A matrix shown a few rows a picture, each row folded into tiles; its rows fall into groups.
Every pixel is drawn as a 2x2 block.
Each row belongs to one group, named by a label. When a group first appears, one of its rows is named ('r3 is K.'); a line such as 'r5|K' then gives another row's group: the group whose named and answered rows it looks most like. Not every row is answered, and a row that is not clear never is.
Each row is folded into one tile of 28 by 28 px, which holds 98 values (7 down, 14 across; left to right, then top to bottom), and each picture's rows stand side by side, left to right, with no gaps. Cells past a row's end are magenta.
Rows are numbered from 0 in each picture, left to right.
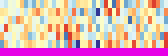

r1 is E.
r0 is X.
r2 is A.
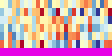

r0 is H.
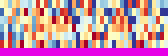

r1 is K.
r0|H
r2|K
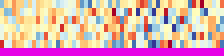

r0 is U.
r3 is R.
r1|X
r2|E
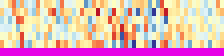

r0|U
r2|E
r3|E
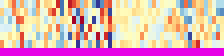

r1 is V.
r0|U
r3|K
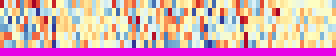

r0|R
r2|V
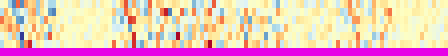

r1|X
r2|U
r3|H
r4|A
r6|U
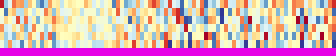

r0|V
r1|E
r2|A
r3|K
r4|V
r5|V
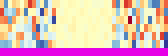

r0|E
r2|V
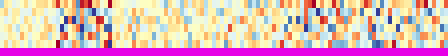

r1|R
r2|A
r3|K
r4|X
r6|E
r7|R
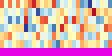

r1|X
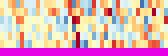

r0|U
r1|U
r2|H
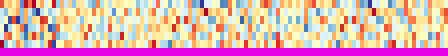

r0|R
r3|X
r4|A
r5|R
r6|X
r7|U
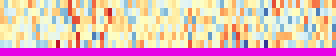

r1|U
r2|K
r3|A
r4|E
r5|R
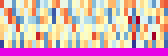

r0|K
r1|K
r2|V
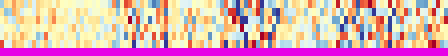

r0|U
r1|A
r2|V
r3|A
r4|K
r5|E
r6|R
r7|H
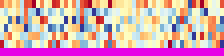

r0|R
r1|R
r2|R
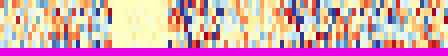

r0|V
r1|E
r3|K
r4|U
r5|K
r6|E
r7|H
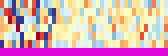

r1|E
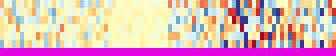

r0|K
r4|K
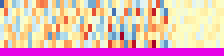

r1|X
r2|H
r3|X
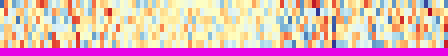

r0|A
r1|U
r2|X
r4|E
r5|R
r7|X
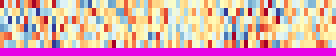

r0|R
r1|X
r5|H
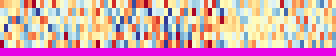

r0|R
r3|H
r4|K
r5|V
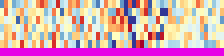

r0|A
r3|E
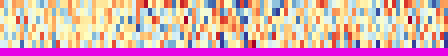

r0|V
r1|U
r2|R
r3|V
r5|A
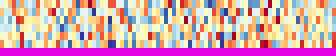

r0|U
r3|V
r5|A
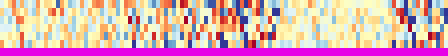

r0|U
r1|A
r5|E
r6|A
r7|K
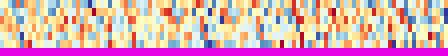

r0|K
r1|X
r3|E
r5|U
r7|K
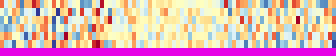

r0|R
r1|H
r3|A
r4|V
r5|V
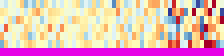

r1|X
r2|A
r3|H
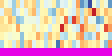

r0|K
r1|X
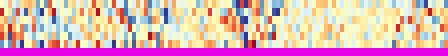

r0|E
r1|H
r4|K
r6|X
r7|X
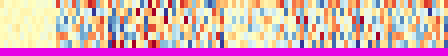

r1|R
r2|H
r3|V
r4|R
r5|V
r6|V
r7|R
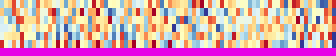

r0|U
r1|H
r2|H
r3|R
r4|H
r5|V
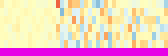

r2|A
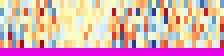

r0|H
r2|E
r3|X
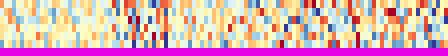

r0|K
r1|K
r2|V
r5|R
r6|U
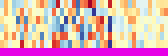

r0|A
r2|U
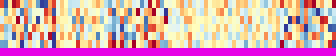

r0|V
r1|A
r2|H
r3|U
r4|V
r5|R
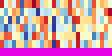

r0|R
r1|U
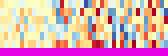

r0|A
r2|H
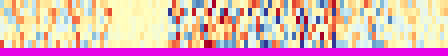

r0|U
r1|U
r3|H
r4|E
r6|E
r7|U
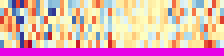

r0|K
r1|A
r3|H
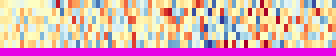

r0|A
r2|U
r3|E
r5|X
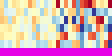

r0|E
